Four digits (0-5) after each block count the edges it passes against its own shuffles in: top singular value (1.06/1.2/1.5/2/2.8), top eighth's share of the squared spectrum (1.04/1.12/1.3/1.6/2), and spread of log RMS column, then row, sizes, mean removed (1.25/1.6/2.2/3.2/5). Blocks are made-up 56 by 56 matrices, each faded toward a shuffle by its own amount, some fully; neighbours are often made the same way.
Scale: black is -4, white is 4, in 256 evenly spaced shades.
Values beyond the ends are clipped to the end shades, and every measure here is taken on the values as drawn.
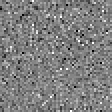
1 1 0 0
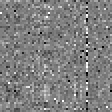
4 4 2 1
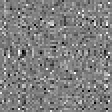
4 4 2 2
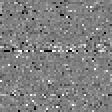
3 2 0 2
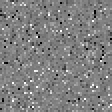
0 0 0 0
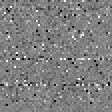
2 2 0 2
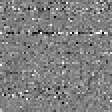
3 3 0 2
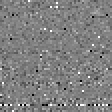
3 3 0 2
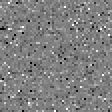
1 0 0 0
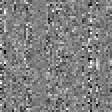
2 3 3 0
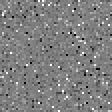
0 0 0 0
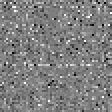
3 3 0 2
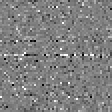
3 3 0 2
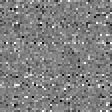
4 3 1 2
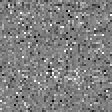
2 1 0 0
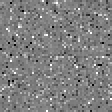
1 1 0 0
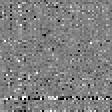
4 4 1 3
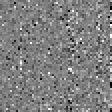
2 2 2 0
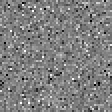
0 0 1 0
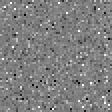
0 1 0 0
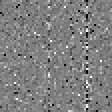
3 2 2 0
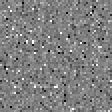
0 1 0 0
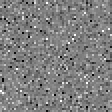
0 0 0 0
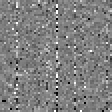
3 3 2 0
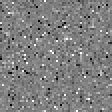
0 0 0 0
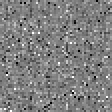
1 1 0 0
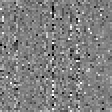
2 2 3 0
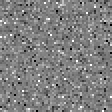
0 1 0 0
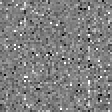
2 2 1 0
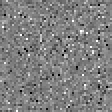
1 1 1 0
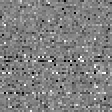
2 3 0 2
